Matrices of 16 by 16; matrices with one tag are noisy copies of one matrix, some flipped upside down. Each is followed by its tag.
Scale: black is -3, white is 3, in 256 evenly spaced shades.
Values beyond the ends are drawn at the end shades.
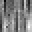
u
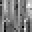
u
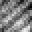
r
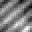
r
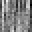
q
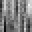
u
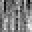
u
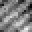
r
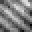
r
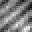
r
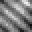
r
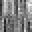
u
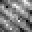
r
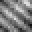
r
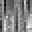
u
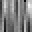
u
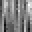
u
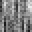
u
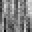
u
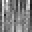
q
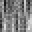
u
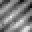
r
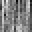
q
